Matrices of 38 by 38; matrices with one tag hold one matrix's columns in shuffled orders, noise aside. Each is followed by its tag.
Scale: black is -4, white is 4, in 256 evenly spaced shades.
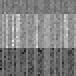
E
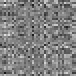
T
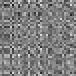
T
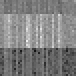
E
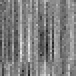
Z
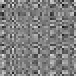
T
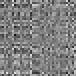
T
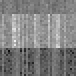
E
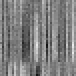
Z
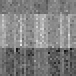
E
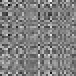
T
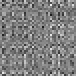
T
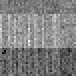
E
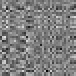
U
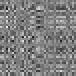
U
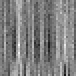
Z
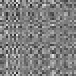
T
